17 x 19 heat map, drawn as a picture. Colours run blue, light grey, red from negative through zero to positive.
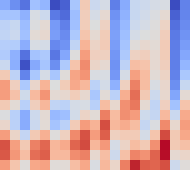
Calmest part: top right. Rings: centred on the top left. Slope: up to the bottom. Average level on the scale: 50%. Ninth with the lowest average: top left.
